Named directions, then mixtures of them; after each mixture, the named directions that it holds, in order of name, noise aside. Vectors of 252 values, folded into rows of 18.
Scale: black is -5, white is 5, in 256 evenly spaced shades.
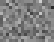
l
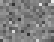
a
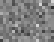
a, l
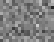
a, l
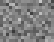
a, l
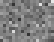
a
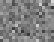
a, l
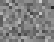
l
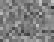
a, l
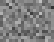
l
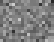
a, l
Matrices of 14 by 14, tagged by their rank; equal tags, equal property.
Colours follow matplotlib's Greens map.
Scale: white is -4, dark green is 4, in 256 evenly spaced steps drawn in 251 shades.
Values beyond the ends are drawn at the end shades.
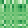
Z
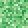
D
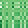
Z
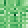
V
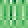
Z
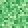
D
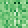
V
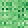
V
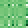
Z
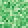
D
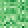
V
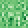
V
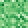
V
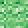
V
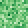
D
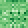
V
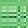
Z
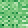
V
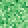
D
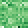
V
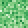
D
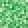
D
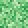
D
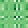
Z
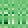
Z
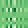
Z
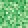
D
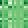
Z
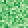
D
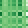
Z
